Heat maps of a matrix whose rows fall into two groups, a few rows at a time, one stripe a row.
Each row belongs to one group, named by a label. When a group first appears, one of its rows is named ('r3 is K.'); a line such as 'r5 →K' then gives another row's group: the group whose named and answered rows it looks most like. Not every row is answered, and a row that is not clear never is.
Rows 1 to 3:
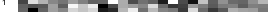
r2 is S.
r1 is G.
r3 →S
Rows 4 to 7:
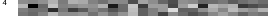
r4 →S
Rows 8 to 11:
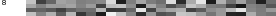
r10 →S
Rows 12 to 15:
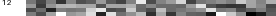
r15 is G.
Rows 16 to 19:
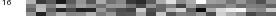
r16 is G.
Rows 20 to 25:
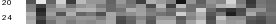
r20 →S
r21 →G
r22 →S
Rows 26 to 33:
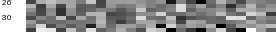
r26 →G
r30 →S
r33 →G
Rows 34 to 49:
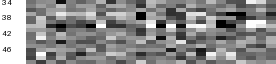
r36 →G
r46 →G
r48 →S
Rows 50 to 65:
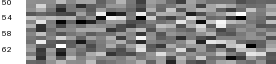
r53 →S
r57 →S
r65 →G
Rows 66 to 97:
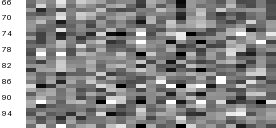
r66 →S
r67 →S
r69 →S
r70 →S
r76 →G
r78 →S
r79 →S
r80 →S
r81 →G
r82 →S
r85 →G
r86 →G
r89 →G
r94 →S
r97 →S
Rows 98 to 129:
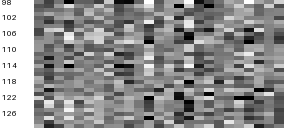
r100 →S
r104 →G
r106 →S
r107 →S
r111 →S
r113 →G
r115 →G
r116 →S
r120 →G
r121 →G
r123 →S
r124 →S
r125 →S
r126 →G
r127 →S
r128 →G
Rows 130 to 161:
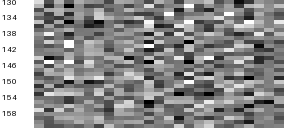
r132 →G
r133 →G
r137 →G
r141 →G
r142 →G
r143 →S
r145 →S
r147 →S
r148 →G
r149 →S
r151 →S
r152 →G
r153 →G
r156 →S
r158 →S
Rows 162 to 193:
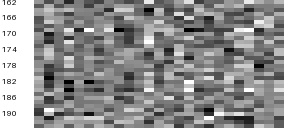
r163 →S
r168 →G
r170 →G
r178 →G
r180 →G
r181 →G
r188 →G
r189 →G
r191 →S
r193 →G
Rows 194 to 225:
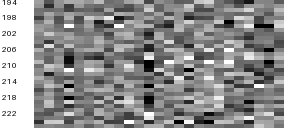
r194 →S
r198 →S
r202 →S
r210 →G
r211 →S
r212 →G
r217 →S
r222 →G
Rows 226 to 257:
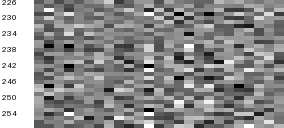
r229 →G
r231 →G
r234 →S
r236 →G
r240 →G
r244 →S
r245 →G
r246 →G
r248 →S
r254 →G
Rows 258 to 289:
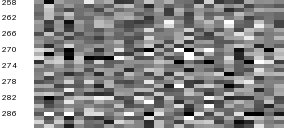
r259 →S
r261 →S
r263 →G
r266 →S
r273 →G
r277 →G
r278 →S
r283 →G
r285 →S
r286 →S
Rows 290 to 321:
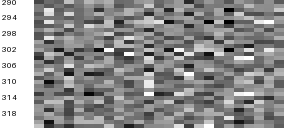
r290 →S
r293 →S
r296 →S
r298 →S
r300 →G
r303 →G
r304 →S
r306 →S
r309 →G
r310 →G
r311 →G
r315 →G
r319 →G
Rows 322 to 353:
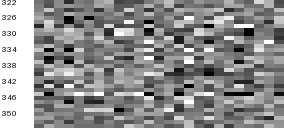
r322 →G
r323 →G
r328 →S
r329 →S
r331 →G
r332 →G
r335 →S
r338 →S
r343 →S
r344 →G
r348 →G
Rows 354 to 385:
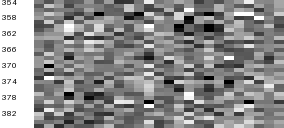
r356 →G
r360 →G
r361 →G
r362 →S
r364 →S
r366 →S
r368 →G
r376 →G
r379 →S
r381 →S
